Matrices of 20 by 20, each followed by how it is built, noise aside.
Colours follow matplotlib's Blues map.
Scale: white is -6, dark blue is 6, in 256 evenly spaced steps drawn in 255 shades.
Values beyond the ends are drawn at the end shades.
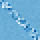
banded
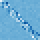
banded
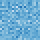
low rank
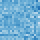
low rank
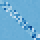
banded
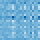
low rank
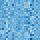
low rank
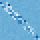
banded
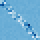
banded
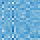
low rank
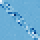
banded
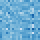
low rank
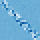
banded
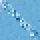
banded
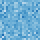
low rank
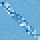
banded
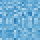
low rank
